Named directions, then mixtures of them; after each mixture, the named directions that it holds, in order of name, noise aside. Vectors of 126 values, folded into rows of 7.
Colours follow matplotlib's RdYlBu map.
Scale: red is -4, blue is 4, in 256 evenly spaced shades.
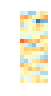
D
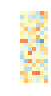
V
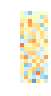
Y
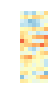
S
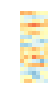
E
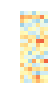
D, E, V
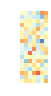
V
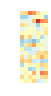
D, Y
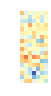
E, S, Y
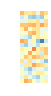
E, V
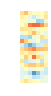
D, E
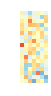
Y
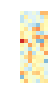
S, V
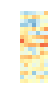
S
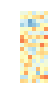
S, Y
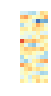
D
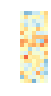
S, V, Y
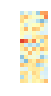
D, V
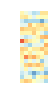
D, E, S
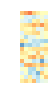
E, Y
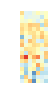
E, S, Y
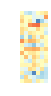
D, E, Y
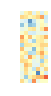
S, V, Y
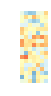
S, Y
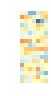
D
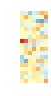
D, V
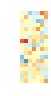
D, V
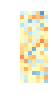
S, V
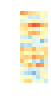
E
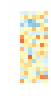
S, Y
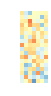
Y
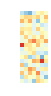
D, E, Y
